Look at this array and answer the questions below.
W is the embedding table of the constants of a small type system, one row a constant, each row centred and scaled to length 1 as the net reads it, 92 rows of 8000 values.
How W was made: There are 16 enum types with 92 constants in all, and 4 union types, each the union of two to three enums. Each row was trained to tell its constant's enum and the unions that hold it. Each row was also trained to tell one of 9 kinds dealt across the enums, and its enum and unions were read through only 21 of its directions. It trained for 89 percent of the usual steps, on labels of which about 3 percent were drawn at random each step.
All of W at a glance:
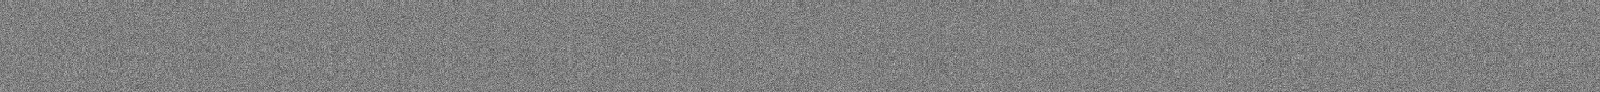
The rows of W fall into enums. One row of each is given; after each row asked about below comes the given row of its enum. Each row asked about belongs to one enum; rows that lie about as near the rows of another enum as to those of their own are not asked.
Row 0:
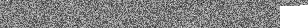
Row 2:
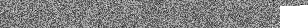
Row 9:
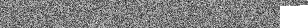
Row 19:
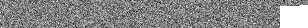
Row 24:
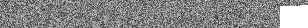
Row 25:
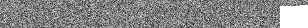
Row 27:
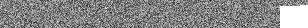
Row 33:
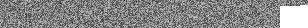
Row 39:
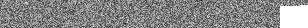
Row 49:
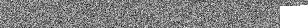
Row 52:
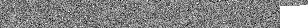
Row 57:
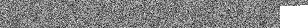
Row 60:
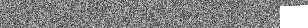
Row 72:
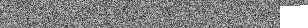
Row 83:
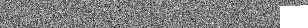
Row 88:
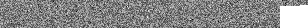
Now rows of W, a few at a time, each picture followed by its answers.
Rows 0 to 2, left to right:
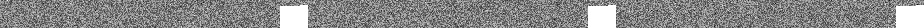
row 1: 0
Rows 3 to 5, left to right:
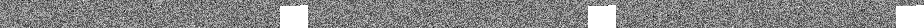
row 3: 83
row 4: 27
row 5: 83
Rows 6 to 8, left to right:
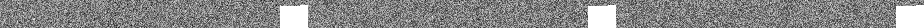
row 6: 27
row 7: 0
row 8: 57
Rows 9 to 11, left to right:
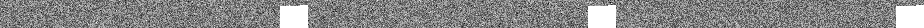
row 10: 57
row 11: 0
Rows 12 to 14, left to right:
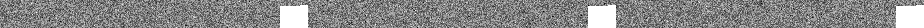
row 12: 2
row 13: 25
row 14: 24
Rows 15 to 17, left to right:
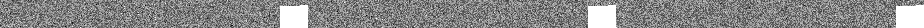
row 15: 19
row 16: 52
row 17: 9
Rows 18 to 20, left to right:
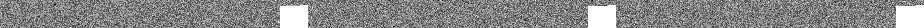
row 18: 0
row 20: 9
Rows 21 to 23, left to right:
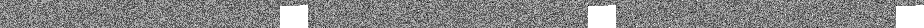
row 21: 9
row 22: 2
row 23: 25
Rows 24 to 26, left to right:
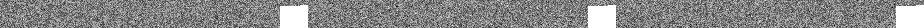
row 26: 49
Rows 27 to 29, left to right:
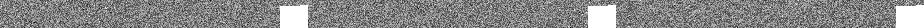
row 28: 0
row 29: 88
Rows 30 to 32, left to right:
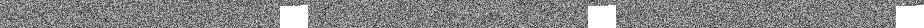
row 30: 49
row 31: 60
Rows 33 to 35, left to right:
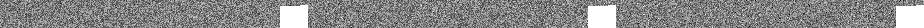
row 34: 60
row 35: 25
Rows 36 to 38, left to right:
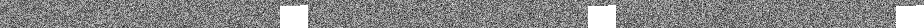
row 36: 72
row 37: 27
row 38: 27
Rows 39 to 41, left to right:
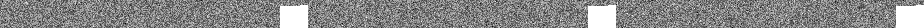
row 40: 27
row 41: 9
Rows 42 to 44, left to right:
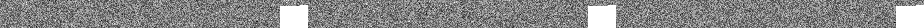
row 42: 88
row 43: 52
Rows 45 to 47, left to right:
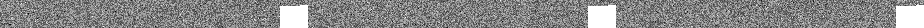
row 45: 25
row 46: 49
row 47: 72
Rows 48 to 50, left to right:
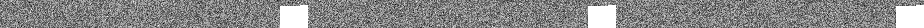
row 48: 9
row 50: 49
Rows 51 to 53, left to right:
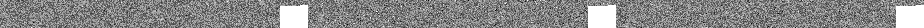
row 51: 60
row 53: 2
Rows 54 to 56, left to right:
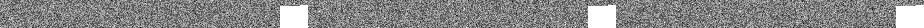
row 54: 19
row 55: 49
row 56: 52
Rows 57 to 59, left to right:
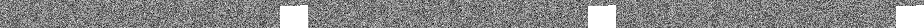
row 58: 57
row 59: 24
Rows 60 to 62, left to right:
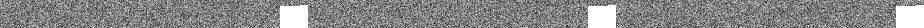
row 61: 49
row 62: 19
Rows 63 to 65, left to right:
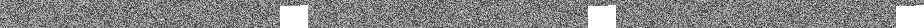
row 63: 60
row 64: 60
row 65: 72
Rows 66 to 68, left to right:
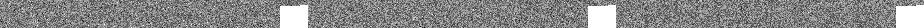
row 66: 60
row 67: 0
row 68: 24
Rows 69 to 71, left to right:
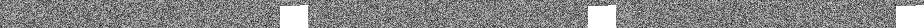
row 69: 52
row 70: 33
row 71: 52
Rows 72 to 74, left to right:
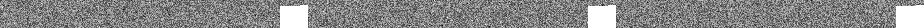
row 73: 83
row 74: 83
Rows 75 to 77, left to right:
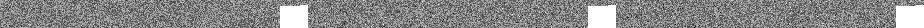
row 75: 0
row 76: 72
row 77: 19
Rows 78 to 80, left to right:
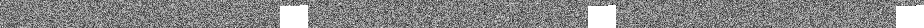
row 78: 88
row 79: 25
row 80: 27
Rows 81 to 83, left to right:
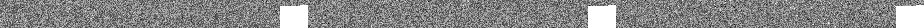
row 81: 24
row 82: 49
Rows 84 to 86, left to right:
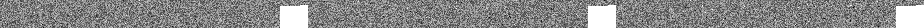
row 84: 24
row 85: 88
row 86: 33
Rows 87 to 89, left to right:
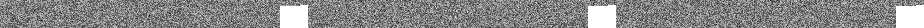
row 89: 2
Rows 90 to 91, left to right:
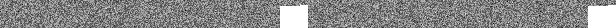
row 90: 27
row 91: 60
